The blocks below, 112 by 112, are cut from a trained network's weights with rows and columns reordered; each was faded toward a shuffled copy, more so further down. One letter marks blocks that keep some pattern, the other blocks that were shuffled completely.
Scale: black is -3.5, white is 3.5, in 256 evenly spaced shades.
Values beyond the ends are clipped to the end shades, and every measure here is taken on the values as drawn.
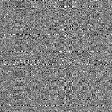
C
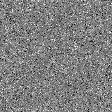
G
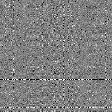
C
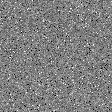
G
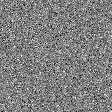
G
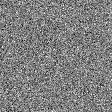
G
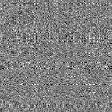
C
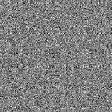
C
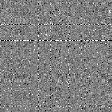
C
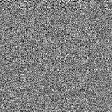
C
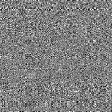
C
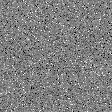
G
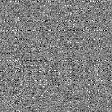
C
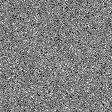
G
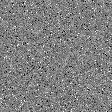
G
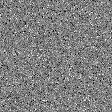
G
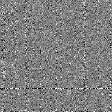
C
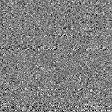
C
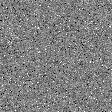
G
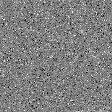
G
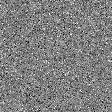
G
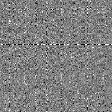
C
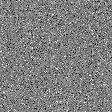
G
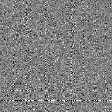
C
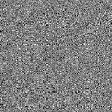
C
